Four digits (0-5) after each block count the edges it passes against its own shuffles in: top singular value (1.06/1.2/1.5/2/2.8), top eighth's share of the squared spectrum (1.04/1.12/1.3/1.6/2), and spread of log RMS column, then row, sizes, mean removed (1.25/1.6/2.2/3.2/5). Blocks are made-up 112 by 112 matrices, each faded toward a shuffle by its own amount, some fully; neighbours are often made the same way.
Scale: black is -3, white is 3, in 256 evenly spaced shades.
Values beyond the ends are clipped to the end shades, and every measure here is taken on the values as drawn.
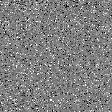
3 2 0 1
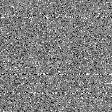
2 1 0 3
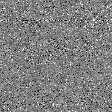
1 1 0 2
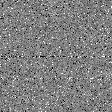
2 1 0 1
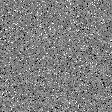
0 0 0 0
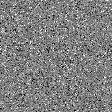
3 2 0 0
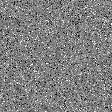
2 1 0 0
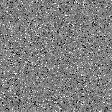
3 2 0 0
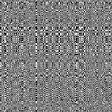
5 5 4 4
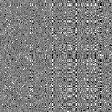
5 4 4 3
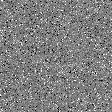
1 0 0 0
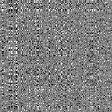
5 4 3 3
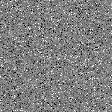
3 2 1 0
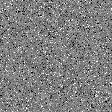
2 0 0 0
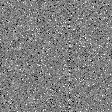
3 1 0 0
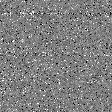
1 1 0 1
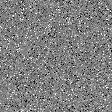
0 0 0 0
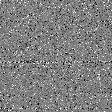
1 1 0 1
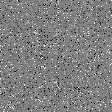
3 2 1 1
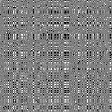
5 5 4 4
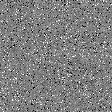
3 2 1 0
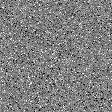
0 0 0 0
